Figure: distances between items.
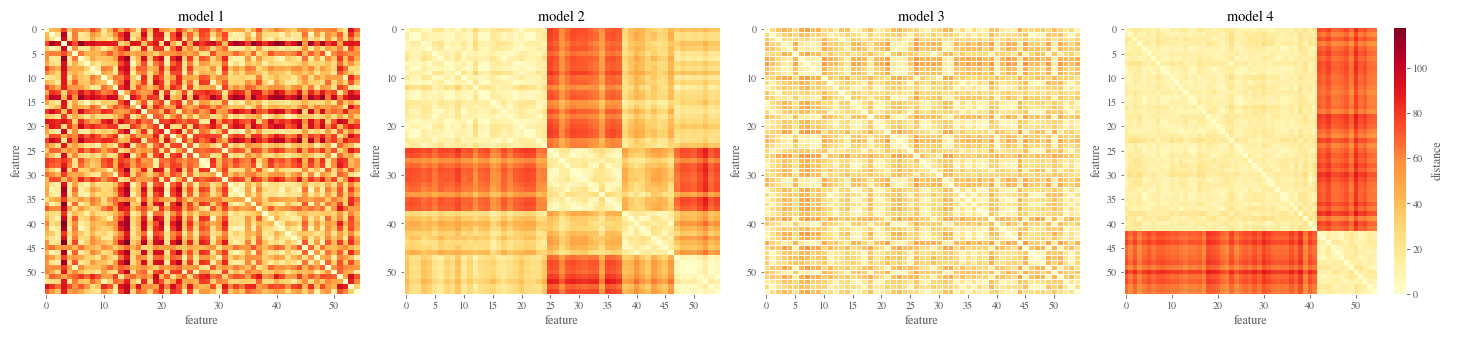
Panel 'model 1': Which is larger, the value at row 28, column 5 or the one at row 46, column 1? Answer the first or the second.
the first
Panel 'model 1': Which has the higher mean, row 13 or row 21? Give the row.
13
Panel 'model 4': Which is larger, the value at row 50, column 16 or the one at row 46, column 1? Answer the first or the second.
the first
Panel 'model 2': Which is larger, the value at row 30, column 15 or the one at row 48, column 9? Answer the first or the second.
the first
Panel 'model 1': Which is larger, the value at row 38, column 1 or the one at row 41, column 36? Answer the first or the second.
the first
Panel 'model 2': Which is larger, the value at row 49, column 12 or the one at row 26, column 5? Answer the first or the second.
the second
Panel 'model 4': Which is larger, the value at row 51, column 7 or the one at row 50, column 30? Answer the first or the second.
the second
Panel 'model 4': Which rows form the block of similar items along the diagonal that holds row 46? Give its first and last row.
42 to 54
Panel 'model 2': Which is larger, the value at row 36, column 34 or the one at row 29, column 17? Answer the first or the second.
the second
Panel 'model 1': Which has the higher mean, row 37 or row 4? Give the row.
37
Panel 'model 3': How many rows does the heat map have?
55
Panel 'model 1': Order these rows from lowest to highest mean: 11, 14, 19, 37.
11, 37, 19, 14
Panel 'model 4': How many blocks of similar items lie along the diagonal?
2
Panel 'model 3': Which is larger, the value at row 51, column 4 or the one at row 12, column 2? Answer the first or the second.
the first
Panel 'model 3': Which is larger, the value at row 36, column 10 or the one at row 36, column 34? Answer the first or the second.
the first
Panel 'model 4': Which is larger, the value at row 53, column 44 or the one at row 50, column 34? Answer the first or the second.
the second
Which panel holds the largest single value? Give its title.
model 1
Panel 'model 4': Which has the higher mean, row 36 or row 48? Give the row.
48
